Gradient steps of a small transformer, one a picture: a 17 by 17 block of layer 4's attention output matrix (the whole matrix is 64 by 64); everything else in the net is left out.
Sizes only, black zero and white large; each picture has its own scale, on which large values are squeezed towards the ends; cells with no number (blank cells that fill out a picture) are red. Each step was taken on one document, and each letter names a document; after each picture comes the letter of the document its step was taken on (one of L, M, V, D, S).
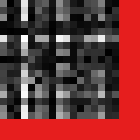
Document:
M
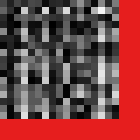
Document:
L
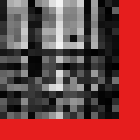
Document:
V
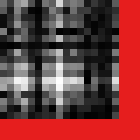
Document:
V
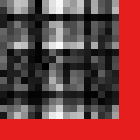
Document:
V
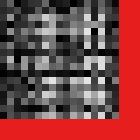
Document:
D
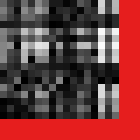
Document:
L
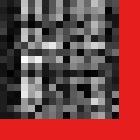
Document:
D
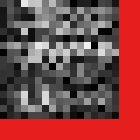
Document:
D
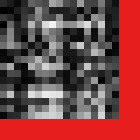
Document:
D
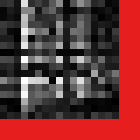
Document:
M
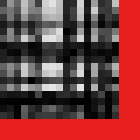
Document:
V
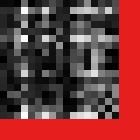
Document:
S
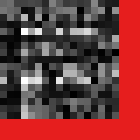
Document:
M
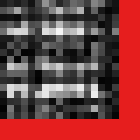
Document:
V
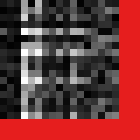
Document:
M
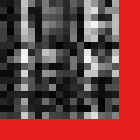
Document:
S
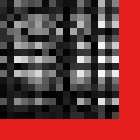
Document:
L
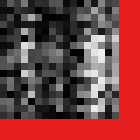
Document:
S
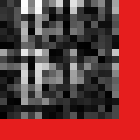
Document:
D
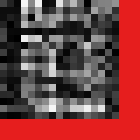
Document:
D
